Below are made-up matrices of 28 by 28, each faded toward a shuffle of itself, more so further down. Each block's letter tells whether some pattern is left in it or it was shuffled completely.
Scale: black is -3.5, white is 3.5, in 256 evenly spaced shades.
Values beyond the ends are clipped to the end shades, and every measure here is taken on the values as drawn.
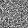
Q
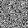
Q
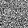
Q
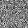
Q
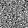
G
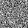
Q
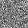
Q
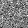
G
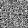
Q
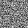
Q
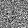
Q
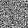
Q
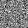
G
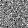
G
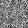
G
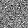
Q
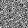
G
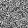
G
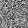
Q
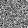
G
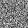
G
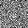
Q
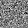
G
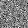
G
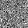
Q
